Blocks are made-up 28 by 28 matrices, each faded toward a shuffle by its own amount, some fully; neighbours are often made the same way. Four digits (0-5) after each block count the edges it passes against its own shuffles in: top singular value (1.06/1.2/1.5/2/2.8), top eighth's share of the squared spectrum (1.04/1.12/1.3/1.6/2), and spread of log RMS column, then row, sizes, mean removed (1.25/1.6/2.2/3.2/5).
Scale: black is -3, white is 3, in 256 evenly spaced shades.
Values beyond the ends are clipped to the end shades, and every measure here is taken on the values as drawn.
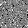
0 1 0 0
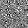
3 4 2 1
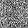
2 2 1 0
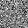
0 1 0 0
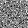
0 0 0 0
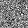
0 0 0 0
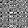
3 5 1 2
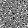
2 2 0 0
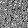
0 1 0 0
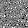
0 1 0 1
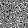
1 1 0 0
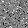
0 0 0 0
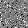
2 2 0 1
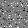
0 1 0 0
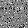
2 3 0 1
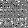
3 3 1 1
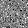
0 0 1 0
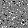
0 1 0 0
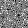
0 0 0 0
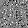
2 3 1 1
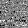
3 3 1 2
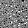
1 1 1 0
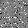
2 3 0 1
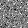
0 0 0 0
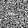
0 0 0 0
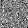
1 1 2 0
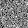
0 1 1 0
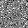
2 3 0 0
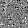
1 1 0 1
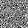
0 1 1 2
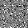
1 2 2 2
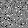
0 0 1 0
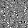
1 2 1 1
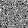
0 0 1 0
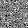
0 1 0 0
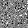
1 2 2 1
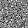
0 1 0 0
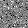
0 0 0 0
